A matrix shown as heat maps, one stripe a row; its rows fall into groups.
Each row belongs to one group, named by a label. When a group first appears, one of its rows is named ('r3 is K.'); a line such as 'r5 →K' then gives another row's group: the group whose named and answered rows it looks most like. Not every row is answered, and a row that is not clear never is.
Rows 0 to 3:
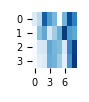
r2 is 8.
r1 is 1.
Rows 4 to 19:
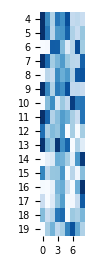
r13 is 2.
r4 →2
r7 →2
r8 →8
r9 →2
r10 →1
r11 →2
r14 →8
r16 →8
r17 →8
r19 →1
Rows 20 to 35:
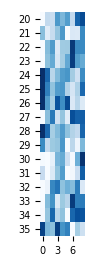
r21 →8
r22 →1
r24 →2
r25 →2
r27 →1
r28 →2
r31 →8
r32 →1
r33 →1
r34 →1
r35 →2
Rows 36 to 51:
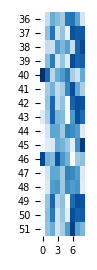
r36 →1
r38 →8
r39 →1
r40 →2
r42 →1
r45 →8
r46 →2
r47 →1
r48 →1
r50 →1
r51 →1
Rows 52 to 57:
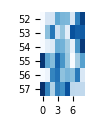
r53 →1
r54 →8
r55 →2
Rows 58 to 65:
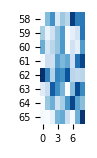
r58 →1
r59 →8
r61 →8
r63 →1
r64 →1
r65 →8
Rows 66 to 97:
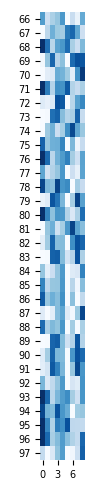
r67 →1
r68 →2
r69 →1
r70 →8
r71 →2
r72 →8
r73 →1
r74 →1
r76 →2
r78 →2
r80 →2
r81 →1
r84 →8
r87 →8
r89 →1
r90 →1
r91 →1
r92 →8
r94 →2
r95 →2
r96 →2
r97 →8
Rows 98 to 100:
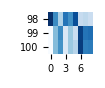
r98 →2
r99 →1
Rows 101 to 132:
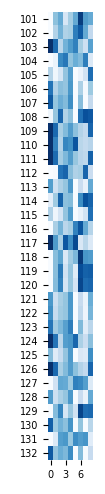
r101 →1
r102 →1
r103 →2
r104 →1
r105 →8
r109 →2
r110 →2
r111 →2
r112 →1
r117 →2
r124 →2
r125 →8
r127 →1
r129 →1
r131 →1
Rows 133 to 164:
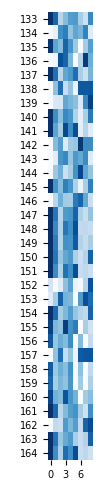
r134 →1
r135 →2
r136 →1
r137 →2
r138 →1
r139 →8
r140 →2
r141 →2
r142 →1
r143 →1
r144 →1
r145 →2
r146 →1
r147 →2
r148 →2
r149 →2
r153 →1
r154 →2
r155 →2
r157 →1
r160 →2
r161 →2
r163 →2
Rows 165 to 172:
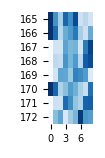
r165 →2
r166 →2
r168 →8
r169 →1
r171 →8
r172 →1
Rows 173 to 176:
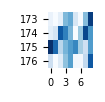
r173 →8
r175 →2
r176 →8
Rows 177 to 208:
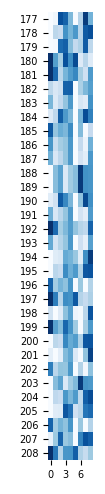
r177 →1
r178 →8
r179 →1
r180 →2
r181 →2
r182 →8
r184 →1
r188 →1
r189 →1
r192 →2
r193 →8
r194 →8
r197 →2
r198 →8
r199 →2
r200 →8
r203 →1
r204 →8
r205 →8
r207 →1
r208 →2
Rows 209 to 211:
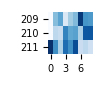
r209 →1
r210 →8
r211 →2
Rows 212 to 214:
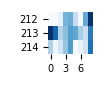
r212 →8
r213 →2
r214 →8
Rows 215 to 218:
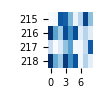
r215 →1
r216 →2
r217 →8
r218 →2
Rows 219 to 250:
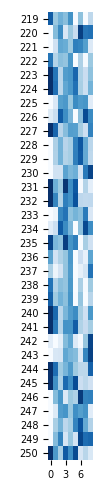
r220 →1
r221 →1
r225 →1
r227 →2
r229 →1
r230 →8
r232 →2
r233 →1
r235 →2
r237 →8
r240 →2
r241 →2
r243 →8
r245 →2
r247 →1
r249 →1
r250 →2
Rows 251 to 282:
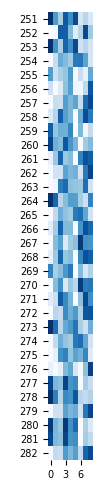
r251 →2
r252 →1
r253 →2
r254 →1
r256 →8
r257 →8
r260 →2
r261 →1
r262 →8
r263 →1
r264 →2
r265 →1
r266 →1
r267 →1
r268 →1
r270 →1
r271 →1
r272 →8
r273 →2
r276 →8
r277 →2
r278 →2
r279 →8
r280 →2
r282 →8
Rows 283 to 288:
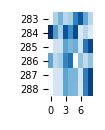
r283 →1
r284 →2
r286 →8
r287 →8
